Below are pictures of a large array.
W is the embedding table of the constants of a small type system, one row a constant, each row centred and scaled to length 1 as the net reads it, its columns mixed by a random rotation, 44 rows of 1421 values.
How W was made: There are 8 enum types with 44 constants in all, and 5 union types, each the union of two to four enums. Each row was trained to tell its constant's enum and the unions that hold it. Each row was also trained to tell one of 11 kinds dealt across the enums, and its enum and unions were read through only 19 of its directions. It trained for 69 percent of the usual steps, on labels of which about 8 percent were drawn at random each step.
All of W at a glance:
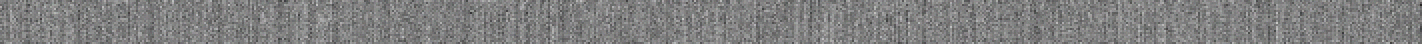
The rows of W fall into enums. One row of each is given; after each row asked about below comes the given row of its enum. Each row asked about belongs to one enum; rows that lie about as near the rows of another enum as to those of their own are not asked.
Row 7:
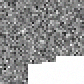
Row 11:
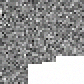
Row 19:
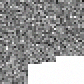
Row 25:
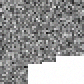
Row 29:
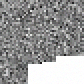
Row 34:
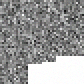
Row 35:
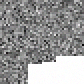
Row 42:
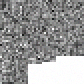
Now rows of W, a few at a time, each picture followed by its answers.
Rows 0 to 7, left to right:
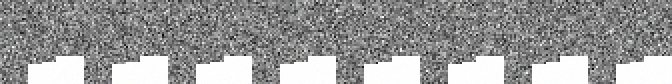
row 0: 42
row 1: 25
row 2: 11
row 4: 11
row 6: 25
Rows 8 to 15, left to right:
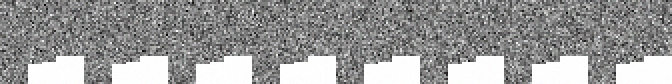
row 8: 7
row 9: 42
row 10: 42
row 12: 7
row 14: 29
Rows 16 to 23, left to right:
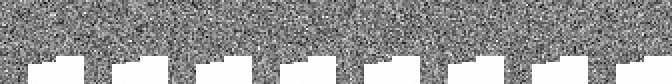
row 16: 29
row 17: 34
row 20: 34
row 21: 19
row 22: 35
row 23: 29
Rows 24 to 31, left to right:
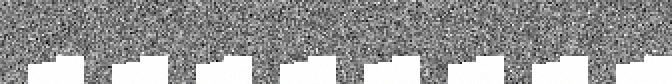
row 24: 19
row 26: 11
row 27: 29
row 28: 7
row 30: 42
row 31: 11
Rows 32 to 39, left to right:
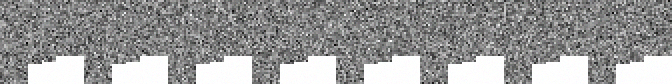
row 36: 7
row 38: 11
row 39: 29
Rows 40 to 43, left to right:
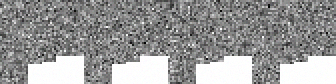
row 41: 19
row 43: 42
